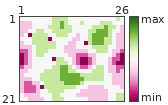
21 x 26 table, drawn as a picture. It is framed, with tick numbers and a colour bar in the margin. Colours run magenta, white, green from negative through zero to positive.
The field is mottled with small blotches. There are five isolated cells, each far lower than the cells round it. The bottom right is the smoothest part. No single row or column stands out from its neighbours.
